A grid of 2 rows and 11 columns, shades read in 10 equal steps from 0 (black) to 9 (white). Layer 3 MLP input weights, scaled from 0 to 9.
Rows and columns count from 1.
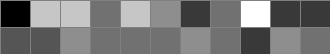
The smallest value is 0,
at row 1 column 1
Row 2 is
3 3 5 4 4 4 5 4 2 5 4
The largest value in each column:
3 7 7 4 7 5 5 4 9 5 4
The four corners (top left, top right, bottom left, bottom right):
0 2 3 4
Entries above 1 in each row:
10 11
